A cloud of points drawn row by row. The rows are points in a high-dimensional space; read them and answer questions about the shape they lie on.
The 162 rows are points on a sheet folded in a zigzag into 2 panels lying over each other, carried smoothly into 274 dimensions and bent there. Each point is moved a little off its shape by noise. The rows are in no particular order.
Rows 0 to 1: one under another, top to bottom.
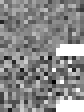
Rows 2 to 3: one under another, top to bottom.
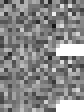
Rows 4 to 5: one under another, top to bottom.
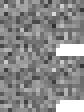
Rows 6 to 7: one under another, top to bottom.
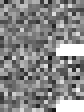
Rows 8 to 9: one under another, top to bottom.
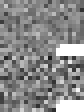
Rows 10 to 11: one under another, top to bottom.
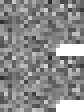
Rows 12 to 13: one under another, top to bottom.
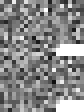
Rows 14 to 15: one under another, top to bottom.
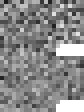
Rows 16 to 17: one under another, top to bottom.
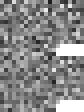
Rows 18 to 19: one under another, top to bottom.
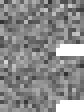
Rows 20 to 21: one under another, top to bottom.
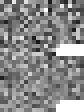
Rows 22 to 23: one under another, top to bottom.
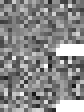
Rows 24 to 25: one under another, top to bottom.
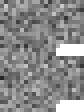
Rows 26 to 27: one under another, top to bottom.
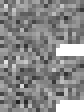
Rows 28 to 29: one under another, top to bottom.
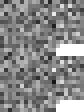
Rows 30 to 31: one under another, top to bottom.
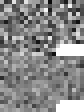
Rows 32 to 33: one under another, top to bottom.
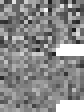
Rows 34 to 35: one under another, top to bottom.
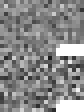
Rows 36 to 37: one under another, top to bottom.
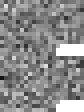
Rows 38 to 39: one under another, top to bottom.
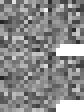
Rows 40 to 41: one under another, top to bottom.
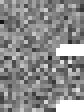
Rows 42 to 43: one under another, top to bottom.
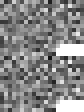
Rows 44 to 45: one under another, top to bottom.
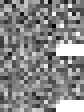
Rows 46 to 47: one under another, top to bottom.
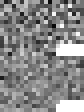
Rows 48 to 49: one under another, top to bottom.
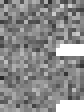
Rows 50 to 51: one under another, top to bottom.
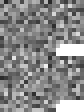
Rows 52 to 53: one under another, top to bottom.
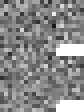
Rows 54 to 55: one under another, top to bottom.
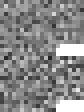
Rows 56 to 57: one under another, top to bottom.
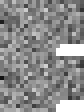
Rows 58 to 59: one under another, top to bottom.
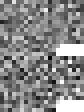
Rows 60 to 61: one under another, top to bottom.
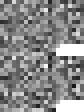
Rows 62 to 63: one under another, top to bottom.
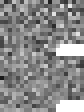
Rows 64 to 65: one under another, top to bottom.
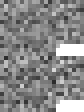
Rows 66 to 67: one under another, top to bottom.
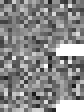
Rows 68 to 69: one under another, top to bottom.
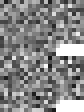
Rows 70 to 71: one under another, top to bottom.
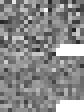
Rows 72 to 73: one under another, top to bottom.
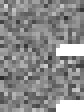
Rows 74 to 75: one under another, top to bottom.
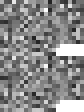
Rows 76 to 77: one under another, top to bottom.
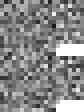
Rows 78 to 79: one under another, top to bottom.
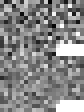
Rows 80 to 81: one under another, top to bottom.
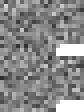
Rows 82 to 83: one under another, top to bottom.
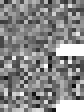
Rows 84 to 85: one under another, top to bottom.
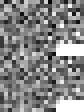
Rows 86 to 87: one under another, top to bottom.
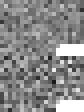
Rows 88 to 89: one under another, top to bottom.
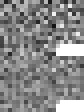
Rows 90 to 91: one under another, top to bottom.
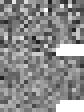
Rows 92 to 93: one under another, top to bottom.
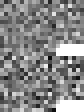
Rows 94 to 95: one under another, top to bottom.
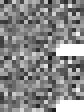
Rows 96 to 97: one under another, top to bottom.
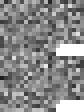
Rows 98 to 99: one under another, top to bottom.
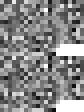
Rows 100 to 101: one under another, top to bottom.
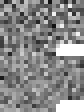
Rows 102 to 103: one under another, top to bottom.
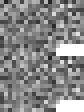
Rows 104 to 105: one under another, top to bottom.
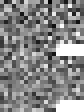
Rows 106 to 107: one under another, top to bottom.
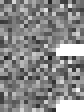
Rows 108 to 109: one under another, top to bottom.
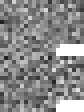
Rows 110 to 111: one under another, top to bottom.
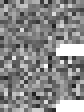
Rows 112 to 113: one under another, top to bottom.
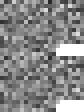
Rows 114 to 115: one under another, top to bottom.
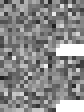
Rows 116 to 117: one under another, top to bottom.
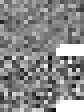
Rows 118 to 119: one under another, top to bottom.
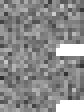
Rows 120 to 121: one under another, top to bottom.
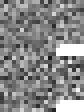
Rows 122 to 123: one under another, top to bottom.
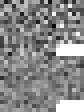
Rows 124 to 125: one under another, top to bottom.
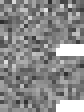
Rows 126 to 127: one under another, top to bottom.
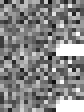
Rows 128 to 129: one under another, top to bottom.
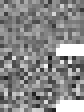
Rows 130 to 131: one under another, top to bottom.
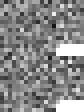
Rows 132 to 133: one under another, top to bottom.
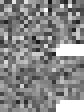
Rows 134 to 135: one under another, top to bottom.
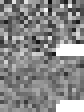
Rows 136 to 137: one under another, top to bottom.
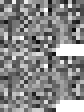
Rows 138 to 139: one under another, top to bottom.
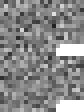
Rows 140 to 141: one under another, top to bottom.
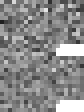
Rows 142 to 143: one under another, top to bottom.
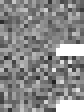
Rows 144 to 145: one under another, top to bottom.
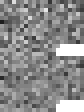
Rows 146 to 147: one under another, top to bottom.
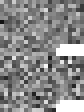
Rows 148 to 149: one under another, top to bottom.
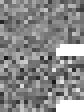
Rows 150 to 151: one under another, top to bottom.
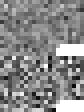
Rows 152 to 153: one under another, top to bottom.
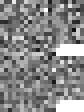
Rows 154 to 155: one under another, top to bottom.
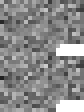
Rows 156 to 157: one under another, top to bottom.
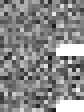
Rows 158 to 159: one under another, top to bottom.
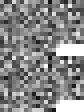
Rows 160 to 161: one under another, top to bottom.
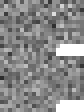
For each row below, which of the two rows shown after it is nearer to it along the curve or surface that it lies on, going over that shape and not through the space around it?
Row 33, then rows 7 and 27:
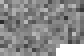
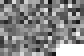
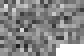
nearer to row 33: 27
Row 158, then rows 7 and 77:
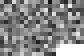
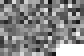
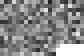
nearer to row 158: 7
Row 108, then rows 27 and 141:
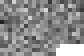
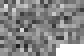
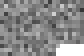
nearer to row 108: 141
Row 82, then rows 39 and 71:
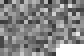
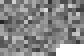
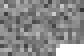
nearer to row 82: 39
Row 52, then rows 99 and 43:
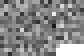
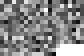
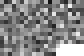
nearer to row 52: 43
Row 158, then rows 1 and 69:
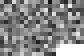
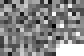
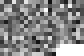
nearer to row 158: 69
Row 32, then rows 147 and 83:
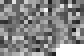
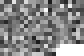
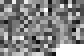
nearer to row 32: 83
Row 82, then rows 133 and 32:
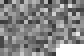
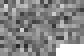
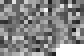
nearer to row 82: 32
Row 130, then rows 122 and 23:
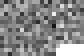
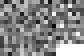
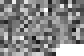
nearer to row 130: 122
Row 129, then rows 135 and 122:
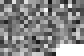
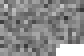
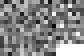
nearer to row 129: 122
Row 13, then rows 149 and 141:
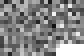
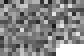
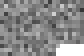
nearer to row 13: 141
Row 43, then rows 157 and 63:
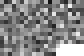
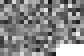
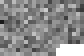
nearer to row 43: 157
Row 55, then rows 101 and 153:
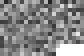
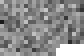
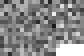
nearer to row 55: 101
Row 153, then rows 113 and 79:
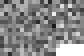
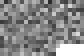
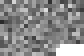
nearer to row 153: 79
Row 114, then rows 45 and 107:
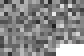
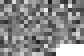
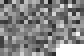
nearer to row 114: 45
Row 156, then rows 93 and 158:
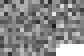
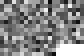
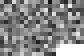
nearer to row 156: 158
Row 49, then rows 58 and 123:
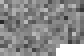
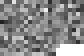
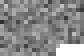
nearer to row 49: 123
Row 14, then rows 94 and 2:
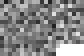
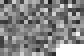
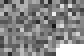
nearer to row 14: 94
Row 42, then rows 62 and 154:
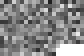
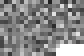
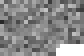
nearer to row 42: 154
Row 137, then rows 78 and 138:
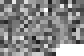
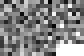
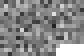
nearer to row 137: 78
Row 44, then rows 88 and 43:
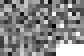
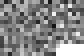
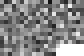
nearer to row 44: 88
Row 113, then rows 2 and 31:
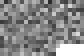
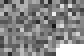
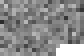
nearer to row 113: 31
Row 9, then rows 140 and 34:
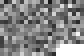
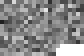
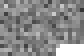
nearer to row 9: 140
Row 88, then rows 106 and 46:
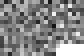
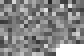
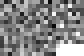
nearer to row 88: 46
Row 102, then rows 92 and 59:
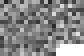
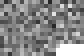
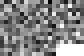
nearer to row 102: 59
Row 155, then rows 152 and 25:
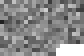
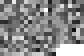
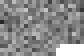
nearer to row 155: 152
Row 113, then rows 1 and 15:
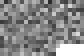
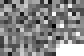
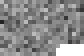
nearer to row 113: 15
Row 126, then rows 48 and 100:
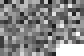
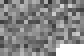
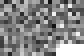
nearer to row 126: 48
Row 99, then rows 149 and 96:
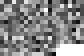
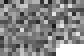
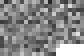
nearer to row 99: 96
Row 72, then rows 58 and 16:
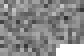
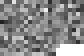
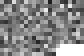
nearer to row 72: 58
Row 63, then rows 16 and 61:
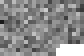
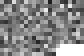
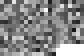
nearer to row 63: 61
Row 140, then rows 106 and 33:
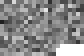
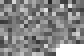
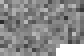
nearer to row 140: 33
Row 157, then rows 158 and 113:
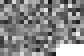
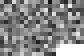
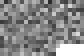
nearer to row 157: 113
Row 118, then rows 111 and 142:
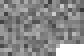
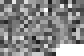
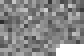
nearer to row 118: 142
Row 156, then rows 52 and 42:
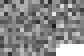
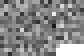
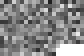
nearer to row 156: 52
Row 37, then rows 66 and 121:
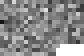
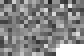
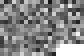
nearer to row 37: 121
